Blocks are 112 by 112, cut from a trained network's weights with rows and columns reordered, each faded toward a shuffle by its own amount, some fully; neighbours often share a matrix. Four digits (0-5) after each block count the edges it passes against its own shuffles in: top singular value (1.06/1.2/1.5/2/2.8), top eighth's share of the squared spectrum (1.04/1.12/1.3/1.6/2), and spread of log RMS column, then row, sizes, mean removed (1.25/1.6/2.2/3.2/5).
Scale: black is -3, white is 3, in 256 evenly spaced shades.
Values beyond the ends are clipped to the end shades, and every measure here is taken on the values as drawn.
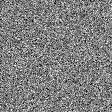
0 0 0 0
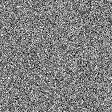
0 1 0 0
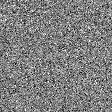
0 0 0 0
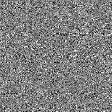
2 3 1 3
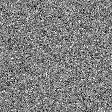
0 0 0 0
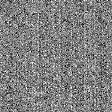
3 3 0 3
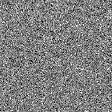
3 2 2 0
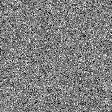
2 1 1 0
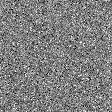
0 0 0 0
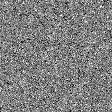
0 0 0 0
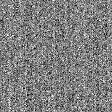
2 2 0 2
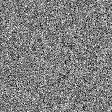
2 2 0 0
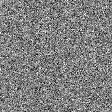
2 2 0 0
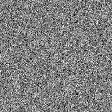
2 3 1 1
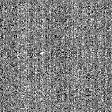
3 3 1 3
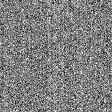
2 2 0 1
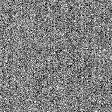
2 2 0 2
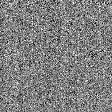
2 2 0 2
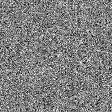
1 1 0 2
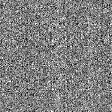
2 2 1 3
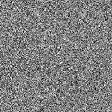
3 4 1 1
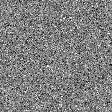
1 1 0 0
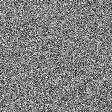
1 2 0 0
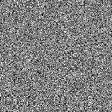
3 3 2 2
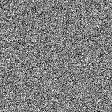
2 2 0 0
